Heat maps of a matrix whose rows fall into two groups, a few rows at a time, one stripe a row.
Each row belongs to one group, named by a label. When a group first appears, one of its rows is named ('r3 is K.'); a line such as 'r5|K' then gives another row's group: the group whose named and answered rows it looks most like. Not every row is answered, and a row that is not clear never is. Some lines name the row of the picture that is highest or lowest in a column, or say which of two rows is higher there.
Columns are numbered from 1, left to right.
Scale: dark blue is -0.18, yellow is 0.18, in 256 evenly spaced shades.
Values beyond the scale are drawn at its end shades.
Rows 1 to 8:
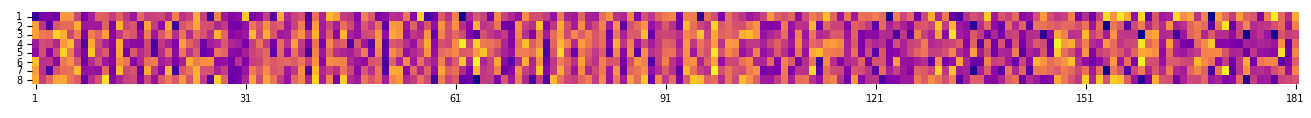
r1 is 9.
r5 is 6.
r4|6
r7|6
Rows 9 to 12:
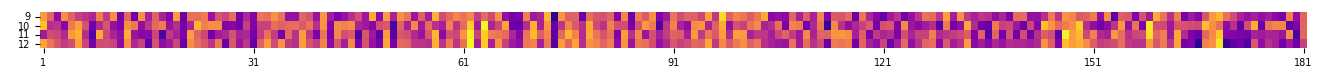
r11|6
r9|6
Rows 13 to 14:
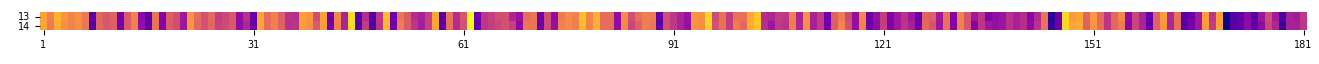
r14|6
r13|6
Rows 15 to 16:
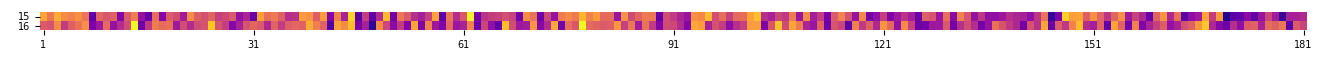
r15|6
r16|9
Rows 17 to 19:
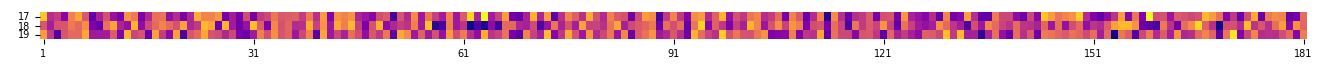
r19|6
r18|9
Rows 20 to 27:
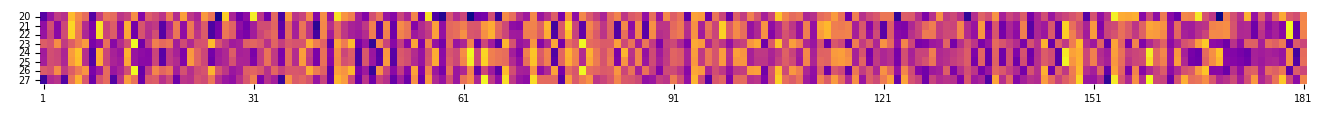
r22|6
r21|6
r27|9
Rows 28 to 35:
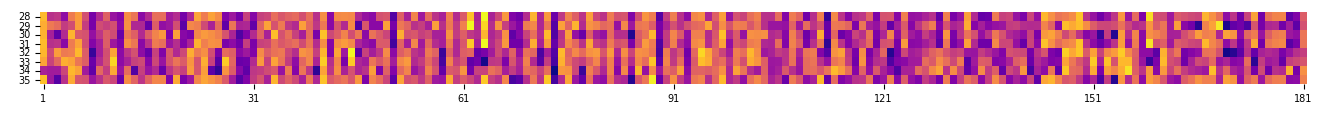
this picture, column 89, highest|34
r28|9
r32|6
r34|6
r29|6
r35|9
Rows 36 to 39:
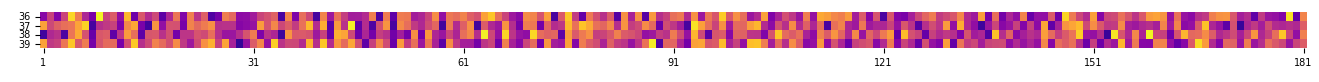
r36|6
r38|9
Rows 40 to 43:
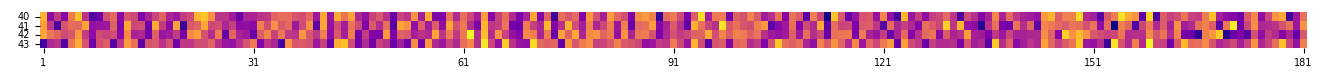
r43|9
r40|9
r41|6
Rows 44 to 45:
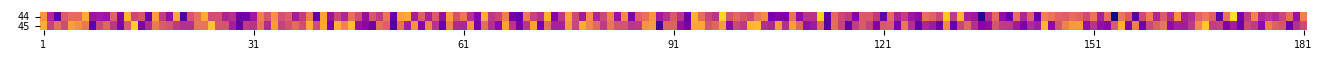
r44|6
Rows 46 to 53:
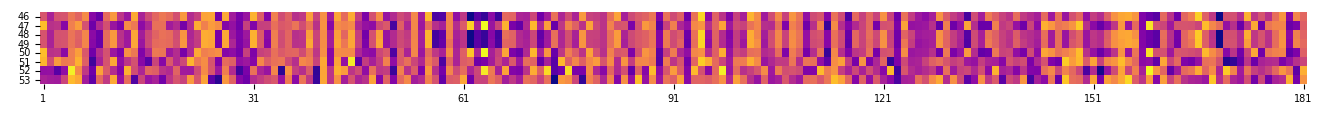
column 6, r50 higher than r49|Yes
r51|6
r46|9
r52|9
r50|9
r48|9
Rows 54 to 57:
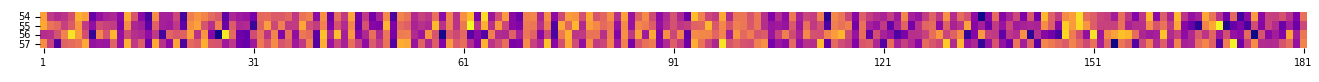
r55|6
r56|6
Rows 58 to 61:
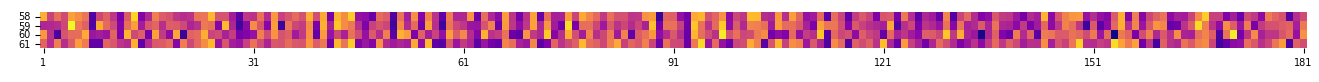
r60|6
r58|9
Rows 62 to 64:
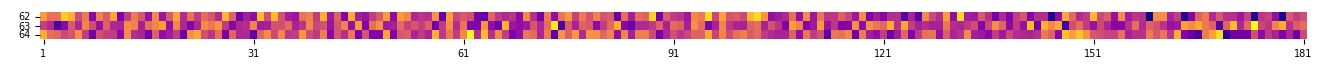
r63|9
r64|6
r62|6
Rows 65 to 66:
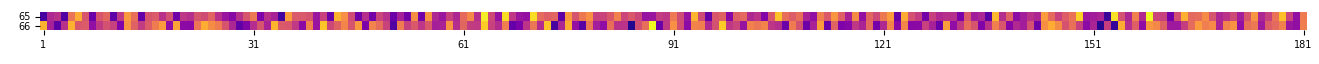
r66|9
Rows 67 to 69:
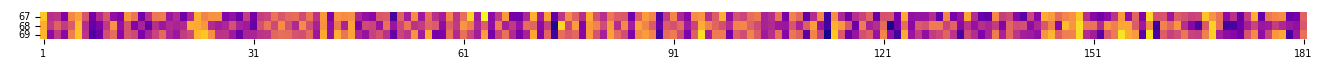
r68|6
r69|9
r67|9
